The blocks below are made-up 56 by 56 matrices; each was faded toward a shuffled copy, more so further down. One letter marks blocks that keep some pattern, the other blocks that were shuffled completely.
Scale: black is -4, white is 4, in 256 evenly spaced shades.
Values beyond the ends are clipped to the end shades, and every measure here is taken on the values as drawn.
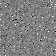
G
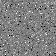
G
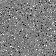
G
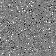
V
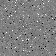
G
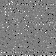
V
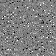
V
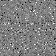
V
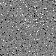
V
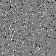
G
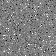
G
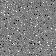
G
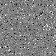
V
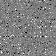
V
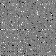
V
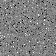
G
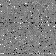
V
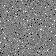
G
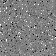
G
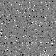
V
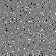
V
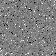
G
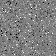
G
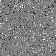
V
